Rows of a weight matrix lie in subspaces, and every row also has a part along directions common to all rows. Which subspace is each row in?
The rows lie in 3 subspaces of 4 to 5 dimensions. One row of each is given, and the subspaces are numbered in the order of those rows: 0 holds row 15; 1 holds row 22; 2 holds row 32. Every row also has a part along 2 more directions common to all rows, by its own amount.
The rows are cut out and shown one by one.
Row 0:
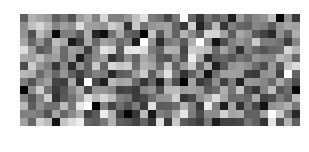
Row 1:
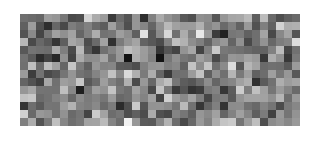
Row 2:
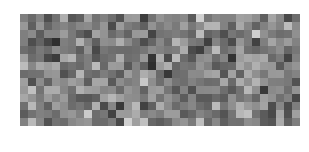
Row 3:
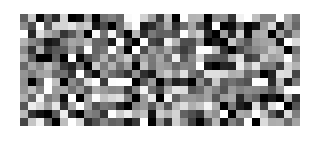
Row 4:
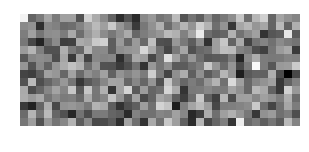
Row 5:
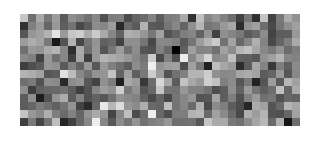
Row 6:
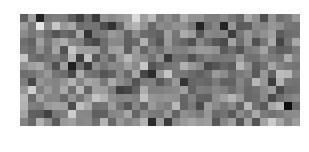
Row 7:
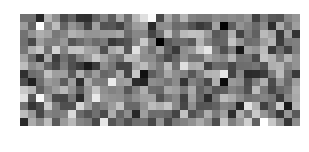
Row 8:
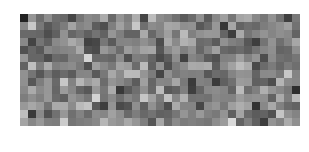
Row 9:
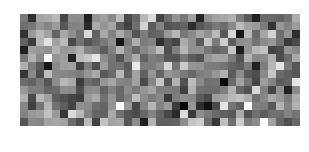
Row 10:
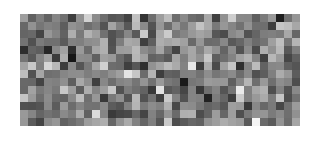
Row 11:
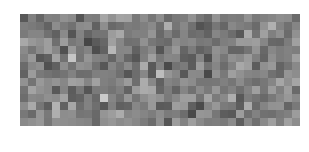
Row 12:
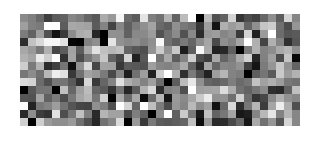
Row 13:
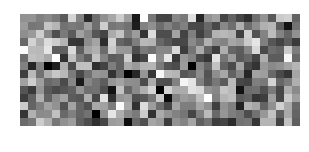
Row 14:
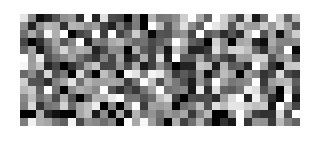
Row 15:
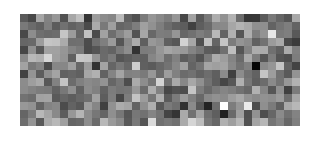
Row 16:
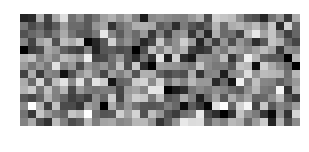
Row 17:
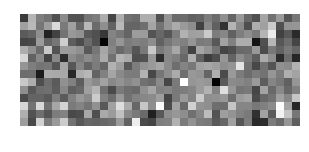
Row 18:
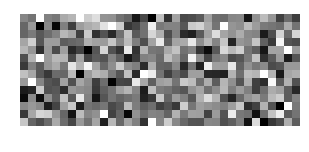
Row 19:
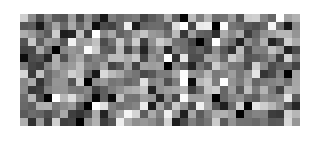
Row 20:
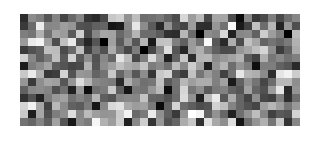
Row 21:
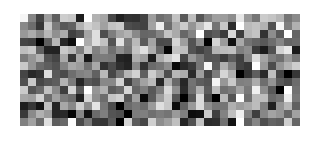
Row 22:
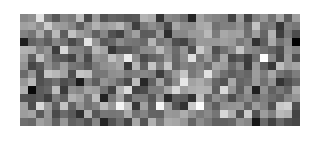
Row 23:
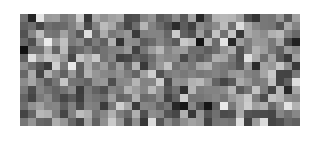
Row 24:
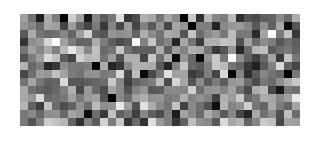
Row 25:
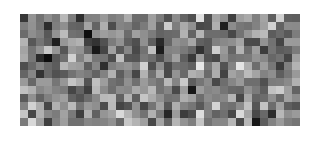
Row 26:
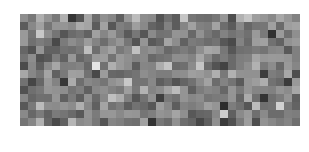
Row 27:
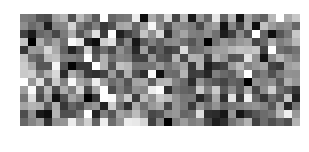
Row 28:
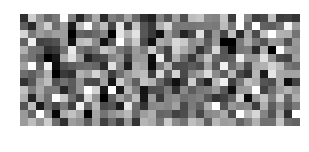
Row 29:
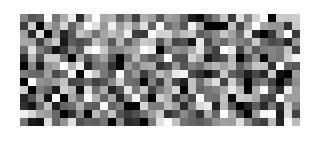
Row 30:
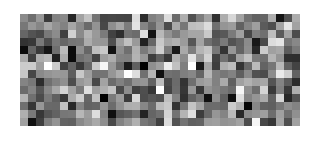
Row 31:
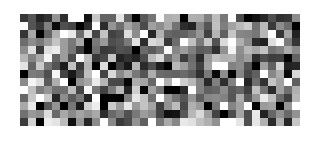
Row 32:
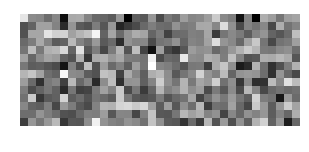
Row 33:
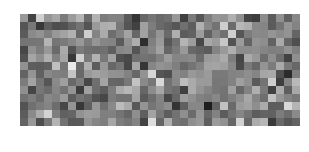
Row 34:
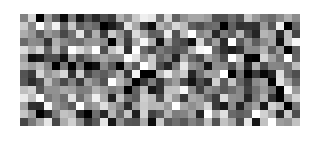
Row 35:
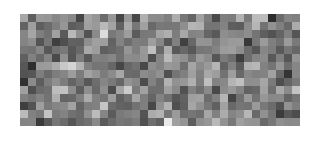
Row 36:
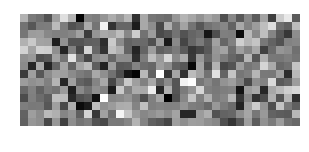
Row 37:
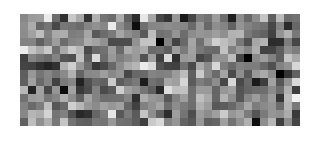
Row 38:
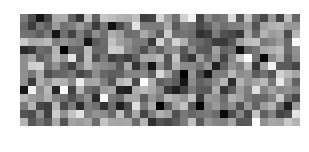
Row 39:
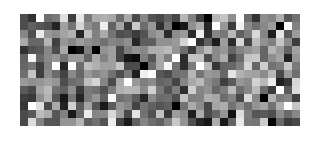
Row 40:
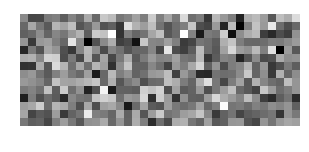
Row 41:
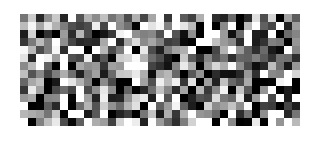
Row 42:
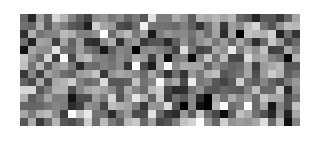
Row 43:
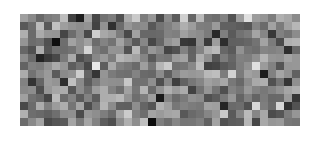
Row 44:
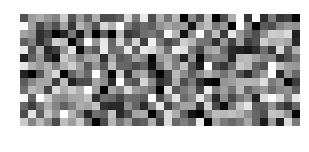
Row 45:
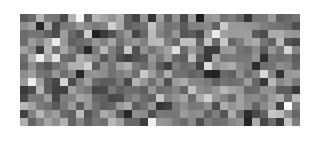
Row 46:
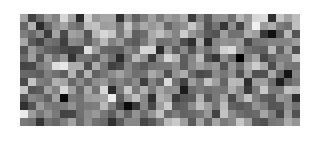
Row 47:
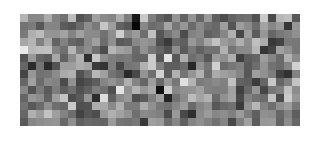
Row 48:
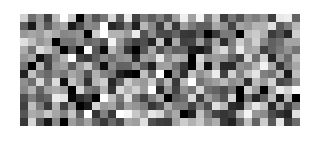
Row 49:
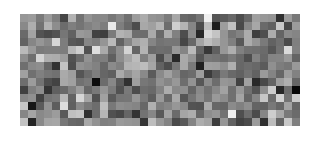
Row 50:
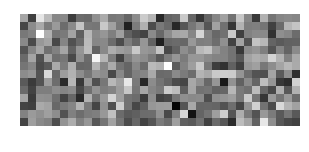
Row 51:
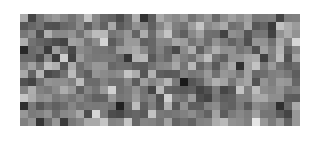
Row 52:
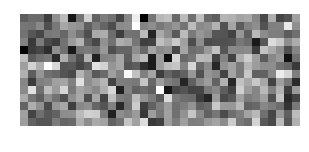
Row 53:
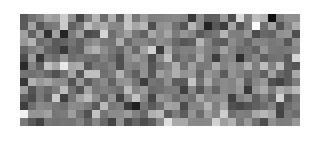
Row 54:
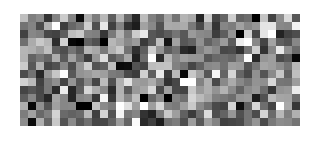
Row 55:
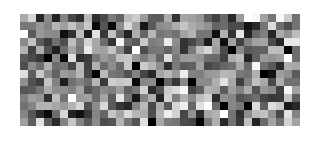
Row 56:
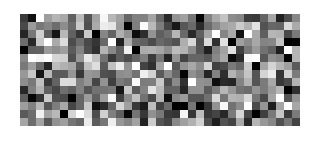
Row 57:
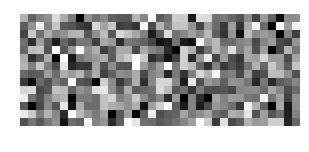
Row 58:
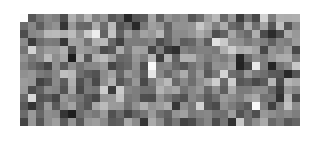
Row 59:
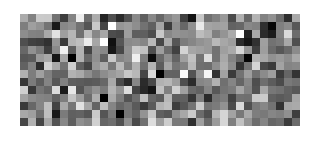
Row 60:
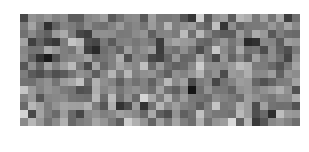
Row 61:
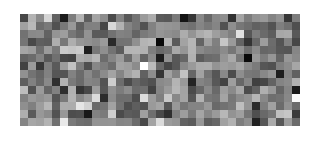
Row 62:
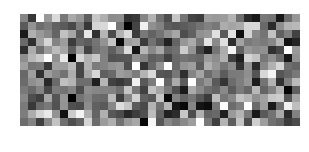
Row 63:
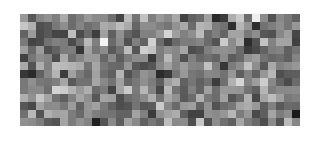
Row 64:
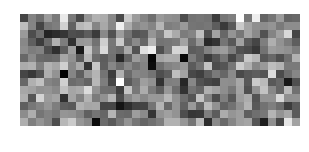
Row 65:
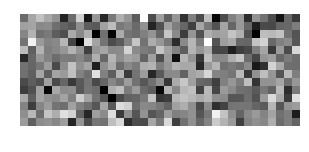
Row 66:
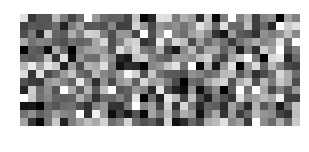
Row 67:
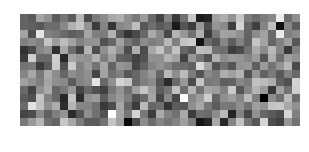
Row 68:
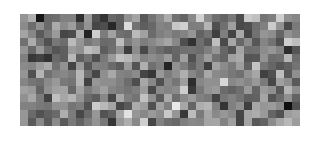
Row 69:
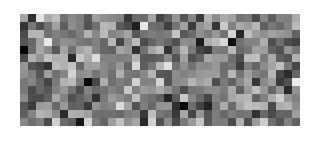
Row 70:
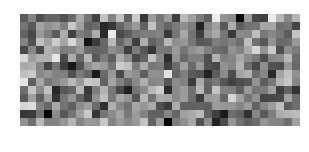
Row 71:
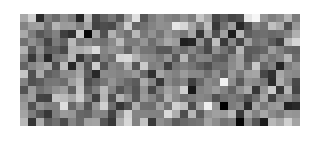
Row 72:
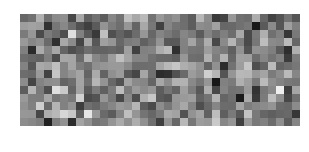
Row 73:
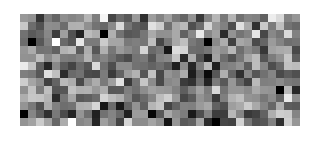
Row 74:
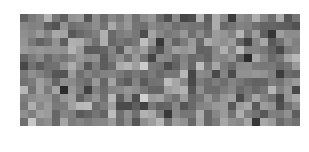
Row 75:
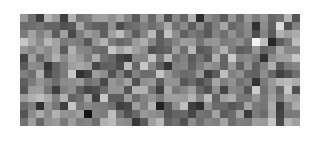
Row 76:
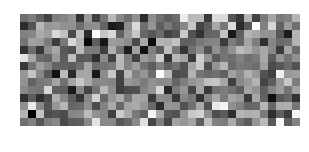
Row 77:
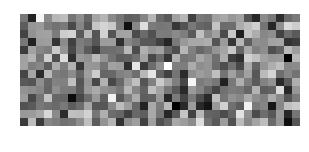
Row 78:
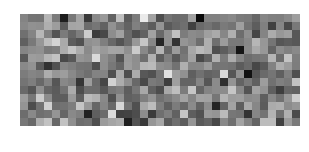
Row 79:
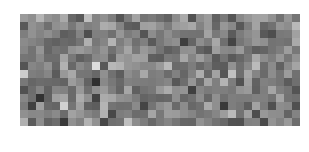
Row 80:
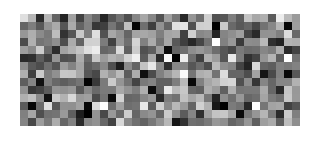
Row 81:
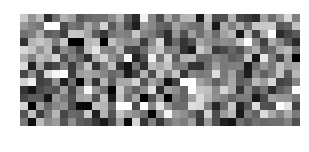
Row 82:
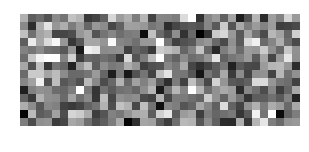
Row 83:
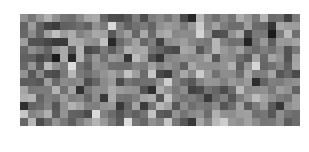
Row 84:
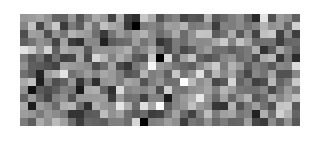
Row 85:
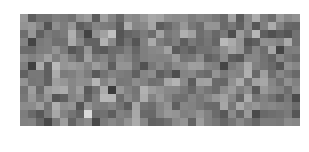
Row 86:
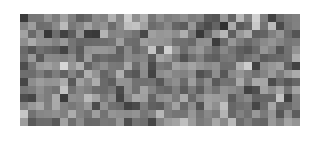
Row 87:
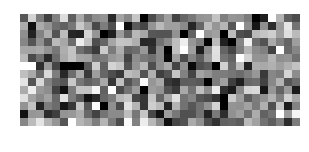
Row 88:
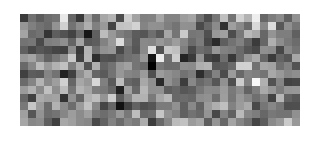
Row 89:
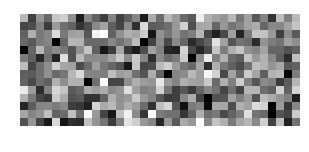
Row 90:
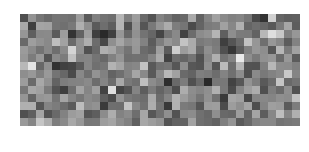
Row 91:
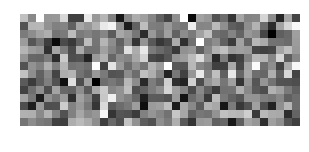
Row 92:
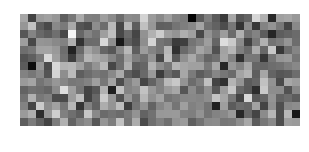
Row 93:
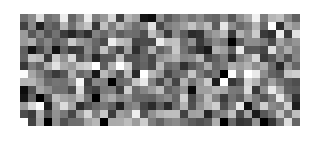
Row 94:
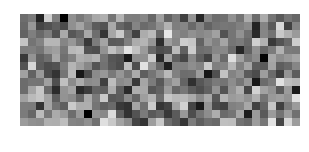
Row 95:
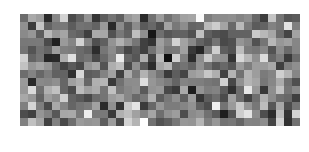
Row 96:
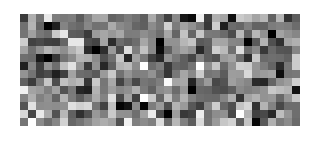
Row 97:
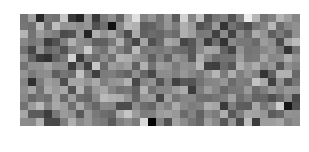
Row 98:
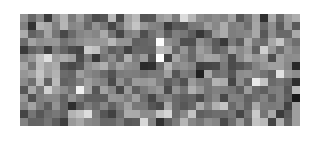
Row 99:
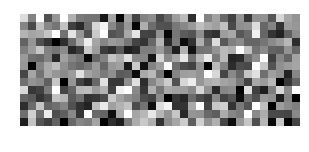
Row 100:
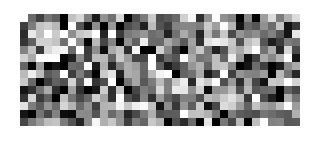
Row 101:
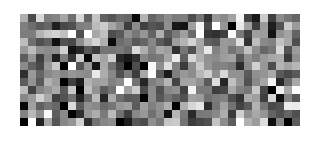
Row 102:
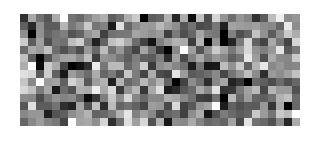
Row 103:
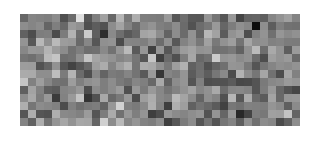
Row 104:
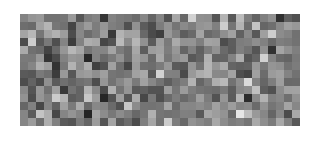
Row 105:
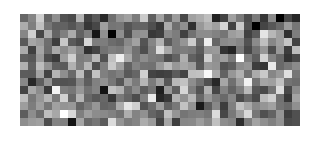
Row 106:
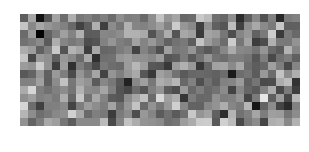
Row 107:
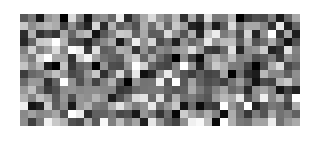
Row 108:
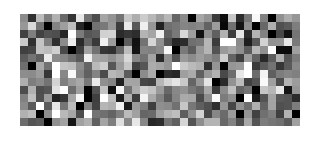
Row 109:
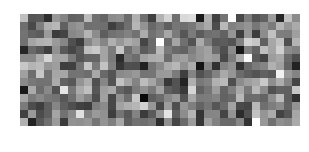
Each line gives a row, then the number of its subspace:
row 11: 1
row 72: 2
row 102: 2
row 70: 2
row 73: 2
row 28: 2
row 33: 0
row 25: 1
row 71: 0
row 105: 2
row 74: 1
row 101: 0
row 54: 1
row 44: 2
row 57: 0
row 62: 0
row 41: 0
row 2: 2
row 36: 1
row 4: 2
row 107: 0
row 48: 1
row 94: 1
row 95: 2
